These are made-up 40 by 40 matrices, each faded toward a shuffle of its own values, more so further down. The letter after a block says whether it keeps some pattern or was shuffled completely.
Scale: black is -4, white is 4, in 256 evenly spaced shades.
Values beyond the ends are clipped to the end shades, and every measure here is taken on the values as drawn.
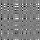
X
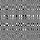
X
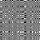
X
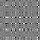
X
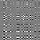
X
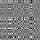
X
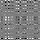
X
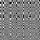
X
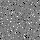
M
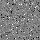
M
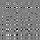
X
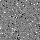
M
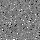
M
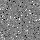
M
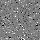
M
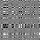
X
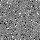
M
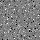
M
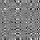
X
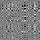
X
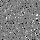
M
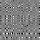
X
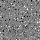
M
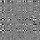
X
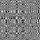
X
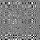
X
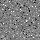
M
